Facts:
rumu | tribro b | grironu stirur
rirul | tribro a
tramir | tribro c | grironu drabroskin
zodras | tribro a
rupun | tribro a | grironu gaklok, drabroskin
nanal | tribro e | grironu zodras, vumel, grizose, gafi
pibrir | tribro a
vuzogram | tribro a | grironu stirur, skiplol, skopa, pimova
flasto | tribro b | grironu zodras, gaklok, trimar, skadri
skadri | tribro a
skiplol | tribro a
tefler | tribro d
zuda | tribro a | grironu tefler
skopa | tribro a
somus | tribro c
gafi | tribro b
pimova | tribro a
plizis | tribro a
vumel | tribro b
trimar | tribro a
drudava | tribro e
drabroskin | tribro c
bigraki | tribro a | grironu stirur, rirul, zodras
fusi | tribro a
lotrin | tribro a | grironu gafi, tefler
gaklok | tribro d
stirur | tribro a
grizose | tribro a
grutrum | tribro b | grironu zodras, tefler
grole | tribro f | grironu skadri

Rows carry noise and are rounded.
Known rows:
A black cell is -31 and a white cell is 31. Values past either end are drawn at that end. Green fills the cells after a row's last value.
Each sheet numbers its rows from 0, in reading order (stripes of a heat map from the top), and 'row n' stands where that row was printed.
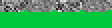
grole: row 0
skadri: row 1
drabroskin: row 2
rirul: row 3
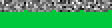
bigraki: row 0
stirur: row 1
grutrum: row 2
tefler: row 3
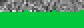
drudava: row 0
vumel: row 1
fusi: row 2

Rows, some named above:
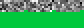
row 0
drabroskin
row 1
rupun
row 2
vuzogram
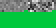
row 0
zodras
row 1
drabroskin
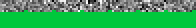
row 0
gafi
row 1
flasto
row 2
rupun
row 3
rumu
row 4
nanal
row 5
tramir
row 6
gafi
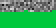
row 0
gaklok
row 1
somus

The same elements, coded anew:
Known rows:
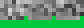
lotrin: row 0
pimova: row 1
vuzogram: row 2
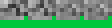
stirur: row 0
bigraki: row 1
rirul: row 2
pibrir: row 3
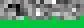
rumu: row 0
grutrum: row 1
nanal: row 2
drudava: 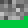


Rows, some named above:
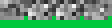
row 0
vuzogram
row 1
grole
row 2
grole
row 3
nanal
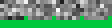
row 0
tefler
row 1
gafi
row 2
flasto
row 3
zodras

